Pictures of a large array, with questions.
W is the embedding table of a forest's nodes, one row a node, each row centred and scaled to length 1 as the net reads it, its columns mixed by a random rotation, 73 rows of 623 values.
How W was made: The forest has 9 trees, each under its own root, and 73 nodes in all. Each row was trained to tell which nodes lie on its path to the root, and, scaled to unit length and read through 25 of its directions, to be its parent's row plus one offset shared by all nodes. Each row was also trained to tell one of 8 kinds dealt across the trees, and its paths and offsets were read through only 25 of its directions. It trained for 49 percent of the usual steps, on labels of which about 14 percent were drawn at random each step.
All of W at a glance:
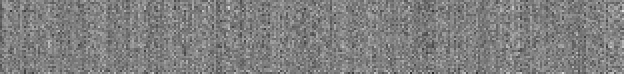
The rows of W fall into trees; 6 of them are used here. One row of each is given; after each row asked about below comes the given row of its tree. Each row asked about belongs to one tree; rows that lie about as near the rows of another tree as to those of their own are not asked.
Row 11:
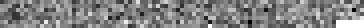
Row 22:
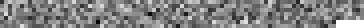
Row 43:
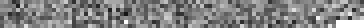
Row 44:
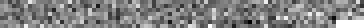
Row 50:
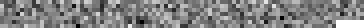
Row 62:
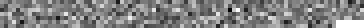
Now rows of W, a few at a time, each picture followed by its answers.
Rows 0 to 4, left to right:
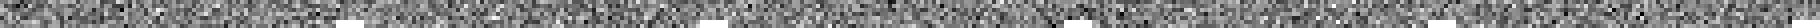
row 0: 50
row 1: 44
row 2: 22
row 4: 44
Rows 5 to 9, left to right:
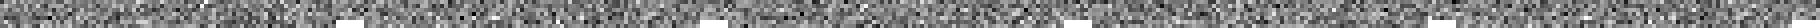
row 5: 22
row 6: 44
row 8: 44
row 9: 44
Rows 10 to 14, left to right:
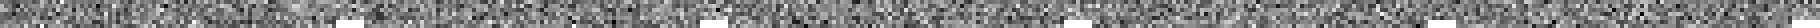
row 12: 50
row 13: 22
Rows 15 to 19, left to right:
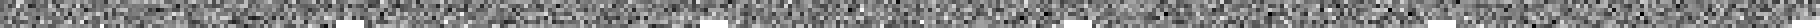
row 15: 22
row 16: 44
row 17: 50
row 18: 43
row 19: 44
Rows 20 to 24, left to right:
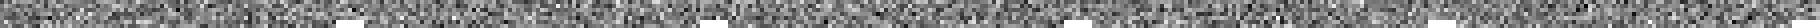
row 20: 22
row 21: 43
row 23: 44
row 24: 50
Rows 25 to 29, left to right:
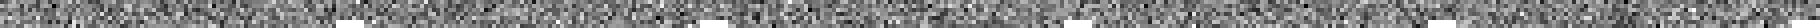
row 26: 50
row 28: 22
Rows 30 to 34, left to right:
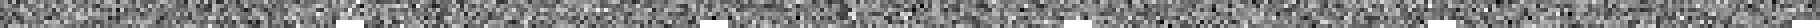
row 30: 62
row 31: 43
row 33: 50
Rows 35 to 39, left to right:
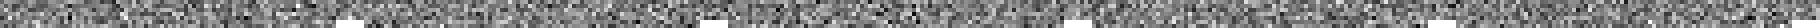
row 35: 44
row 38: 62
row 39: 50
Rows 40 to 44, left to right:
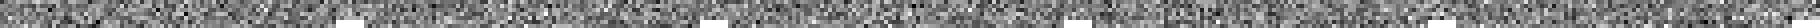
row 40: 44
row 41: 44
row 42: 44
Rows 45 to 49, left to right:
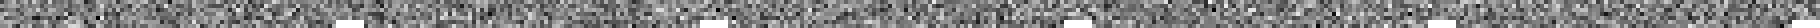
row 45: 22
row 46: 43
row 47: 22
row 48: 50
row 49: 22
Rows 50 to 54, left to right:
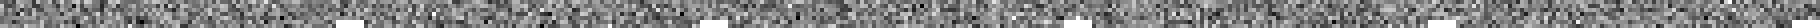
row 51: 43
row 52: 44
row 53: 43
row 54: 22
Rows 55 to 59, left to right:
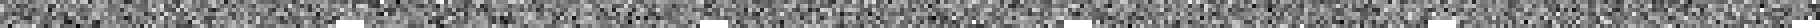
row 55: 50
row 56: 50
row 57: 11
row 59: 62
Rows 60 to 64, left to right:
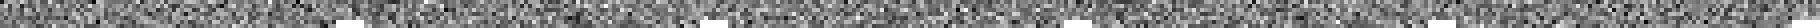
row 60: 22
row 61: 50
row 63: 50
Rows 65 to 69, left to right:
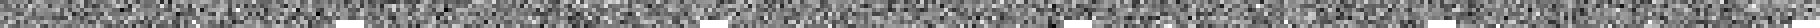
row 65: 43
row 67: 22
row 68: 22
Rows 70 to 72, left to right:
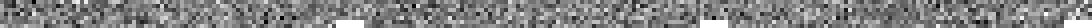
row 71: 50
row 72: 62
